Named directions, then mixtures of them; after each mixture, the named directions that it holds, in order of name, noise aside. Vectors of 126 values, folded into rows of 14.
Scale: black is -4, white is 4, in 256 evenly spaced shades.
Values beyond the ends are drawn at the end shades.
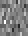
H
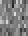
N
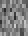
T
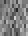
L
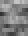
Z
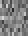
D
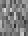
T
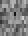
N, T, Z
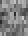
N, T, Z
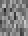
T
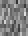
D, H, L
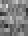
D, Z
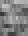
Z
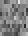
L, Z
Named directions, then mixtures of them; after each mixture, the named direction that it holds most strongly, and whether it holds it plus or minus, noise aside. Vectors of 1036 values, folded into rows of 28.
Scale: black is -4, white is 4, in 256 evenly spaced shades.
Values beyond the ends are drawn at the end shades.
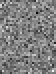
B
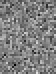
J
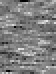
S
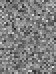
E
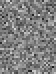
E, minus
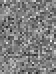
B, minus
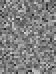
E, minus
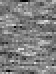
S, plus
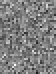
J, minus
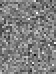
B, minus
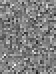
J, minus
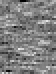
S, plus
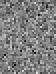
J, plus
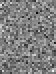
B, plus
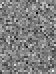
B, plus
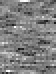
S, minus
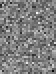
B, minus
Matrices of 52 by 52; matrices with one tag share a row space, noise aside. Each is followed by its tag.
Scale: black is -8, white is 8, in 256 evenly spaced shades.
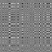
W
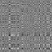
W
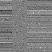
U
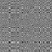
W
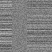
U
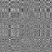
W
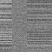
U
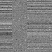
U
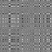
W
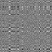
W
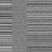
U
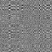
W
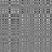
W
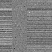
U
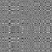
W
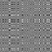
W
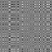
W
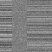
U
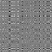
W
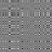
W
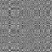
W
